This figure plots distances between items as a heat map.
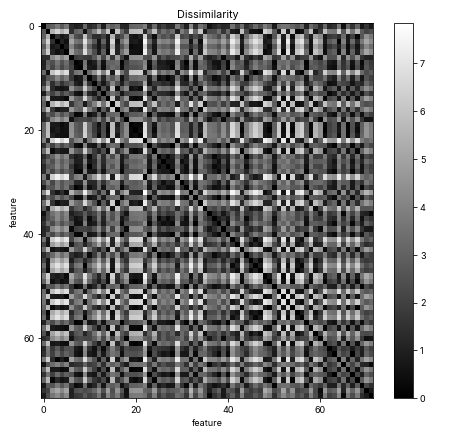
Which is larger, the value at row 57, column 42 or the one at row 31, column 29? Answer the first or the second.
the second
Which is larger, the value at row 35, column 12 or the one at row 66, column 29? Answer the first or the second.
the second
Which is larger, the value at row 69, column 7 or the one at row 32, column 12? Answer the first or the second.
the second
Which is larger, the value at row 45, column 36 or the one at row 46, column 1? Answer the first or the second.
the first
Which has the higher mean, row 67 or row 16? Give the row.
16
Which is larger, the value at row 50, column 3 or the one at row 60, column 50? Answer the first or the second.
the first
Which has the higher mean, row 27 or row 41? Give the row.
41
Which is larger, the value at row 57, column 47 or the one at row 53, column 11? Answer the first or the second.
the second
